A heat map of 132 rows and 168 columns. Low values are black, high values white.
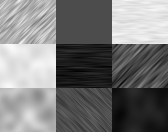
The table splits into 3 rows of 3 panels. Panel 1,1: high, slanting up to the right. Panel 1,2: low, flat. Panel 1,3: very high, streaked across, faint in contrast. Panel 2,1: very high, smooth, faint in contrast. Panel 2,2: very low, streaked across, faint in contrast. Panel 2,3: low, slanting up to the right. Panel 3,1: high, smooth. Panel 3,2: low, slanting down to the right, faint in contrast. Panel 3,3: very low, smooth, faint in contrast.
